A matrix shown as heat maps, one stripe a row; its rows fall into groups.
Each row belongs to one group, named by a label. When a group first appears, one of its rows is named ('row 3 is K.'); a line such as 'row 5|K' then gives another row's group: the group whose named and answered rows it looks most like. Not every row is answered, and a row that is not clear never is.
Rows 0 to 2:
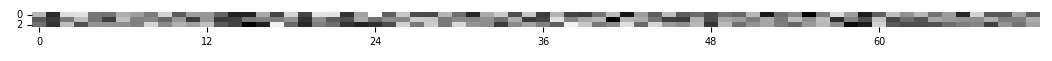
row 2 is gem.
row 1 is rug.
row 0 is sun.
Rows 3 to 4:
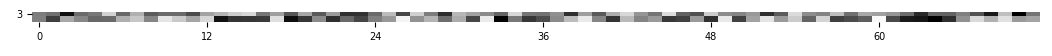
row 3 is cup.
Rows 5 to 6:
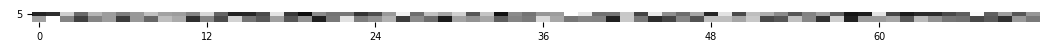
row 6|cup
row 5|gem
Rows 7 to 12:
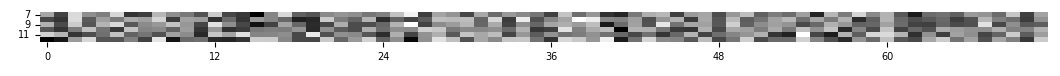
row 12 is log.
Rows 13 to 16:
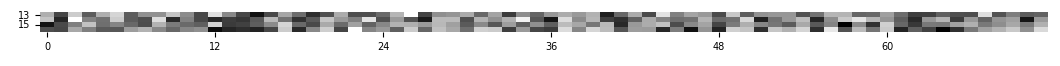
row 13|gem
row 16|rug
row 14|log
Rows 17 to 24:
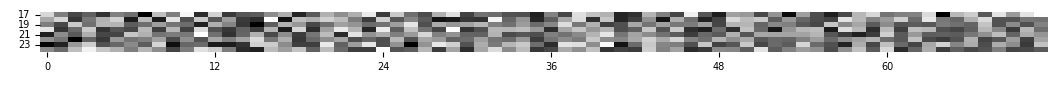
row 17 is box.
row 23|log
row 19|gem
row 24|sun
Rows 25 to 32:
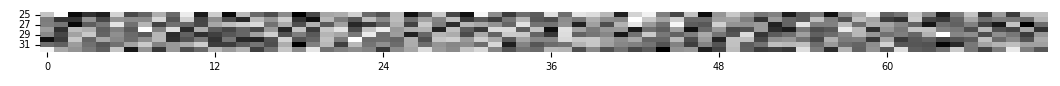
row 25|box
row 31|rug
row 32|cup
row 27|cup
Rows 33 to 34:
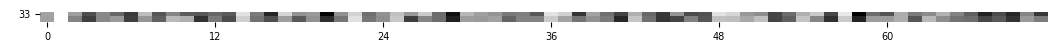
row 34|cup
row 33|cup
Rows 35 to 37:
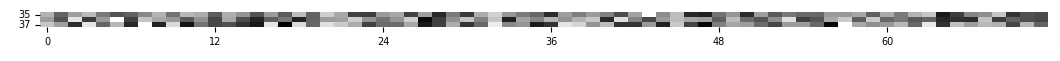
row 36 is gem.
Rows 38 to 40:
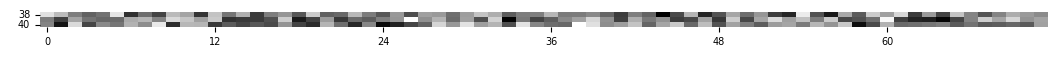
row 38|cup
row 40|gem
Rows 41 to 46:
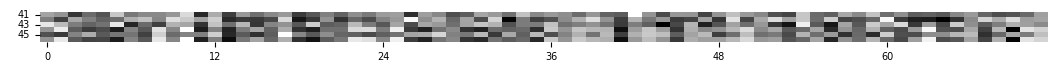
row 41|cup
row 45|log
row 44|box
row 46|box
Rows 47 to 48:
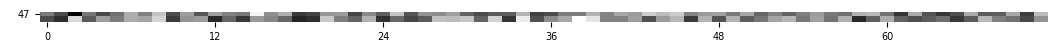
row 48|gem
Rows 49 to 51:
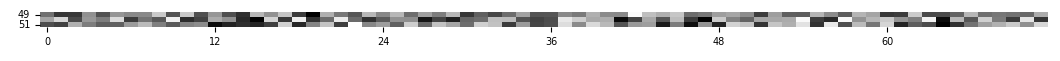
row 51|rug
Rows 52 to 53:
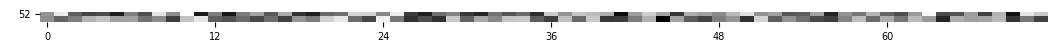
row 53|sun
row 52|box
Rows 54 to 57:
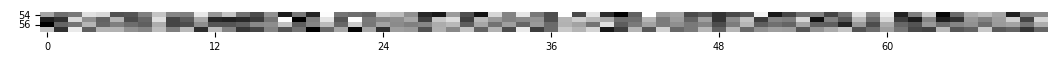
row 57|gem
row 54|sun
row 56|log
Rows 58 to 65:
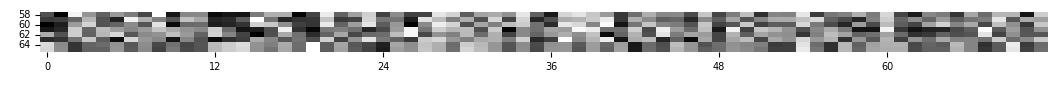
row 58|log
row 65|cup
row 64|cup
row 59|rug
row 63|rug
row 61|gem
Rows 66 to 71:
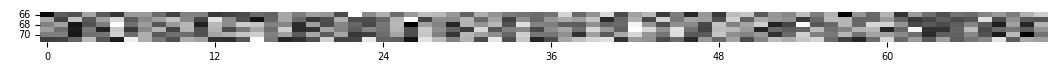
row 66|rug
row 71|rug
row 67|gem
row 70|cup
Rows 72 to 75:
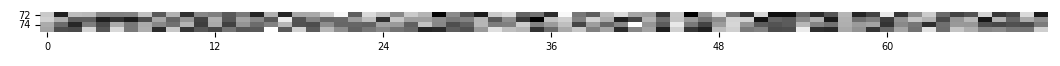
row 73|box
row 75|sun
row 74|cup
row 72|sun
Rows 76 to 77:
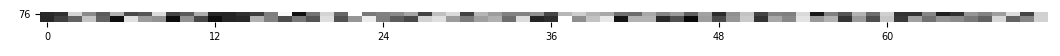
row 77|rug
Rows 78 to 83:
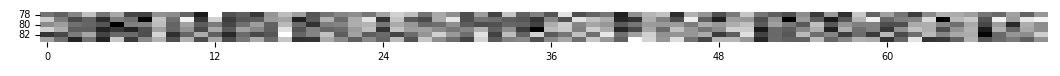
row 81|box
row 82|log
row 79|box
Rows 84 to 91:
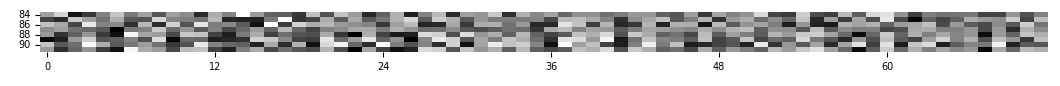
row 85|log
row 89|log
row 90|sun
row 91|rug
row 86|sun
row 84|cup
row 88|rug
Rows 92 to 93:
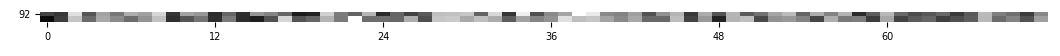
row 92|gem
